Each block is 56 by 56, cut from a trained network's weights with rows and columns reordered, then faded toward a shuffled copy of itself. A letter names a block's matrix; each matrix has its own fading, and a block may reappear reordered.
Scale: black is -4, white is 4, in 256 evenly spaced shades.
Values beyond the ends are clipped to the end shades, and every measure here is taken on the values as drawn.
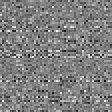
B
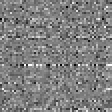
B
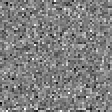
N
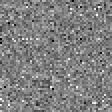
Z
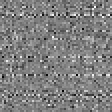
B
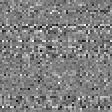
B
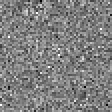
Z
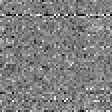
B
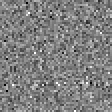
Z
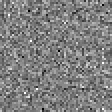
Z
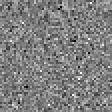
Z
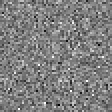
Z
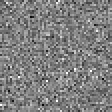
Z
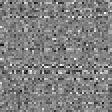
B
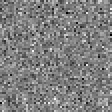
N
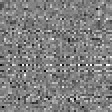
B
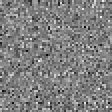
N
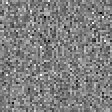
Z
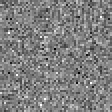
Z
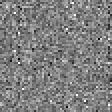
Z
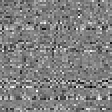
B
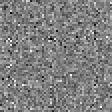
Z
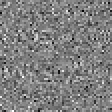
N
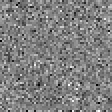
N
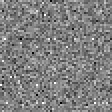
Z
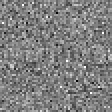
Z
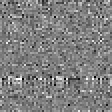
B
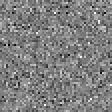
N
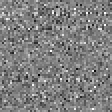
N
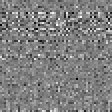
B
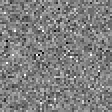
Z
